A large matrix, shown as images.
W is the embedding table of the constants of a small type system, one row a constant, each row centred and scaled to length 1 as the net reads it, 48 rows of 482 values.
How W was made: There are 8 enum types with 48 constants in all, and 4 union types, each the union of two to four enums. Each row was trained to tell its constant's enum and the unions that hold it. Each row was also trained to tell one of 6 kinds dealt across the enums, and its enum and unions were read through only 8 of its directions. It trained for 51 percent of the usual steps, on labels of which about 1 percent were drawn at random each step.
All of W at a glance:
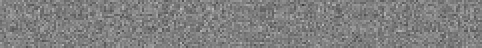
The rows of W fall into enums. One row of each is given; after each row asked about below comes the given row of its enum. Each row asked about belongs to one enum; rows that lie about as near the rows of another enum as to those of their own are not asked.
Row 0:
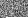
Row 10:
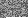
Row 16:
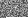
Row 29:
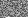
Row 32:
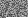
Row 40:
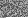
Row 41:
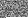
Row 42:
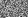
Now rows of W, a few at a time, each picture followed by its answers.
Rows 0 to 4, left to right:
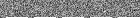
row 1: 42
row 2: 41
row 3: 16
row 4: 29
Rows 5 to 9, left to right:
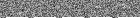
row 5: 29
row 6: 29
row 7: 10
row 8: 10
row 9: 41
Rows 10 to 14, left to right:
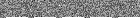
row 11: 16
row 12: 41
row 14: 40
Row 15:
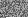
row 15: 40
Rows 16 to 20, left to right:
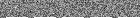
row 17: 10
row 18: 29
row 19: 40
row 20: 10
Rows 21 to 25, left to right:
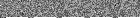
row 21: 0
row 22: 29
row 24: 10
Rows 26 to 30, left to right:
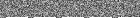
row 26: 42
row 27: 29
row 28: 0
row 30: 0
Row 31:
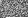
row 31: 0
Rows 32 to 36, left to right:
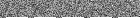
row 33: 40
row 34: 40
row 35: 41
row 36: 16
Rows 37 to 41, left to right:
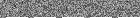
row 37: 42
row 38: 29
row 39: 41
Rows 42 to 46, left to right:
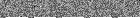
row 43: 0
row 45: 10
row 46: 42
